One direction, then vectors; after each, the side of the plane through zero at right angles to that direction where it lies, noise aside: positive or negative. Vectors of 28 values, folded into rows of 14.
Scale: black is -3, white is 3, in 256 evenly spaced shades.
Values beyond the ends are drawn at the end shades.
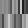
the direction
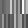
negative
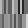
positive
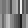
positive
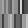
positive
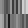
negative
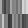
negative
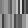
positive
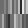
negative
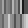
positive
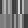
negative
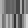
positive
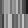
positive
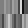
positive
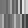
negative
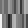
negative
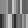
positive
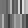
negative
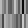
positive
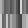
positive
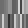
negative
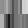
negative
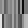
positive
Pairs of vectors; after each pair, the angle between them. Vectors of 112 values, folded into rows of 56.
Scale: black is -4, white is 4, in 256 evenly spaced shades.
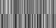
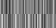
nearly opposite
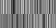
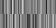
orthogonal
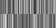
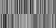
nearly opposite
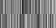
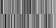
partly aligned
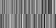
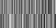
nearly parallel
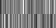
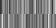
partly aligned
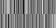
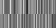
partly opposed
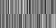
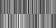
partly opposed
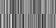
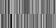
nearly opposite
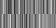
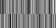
partly opposed
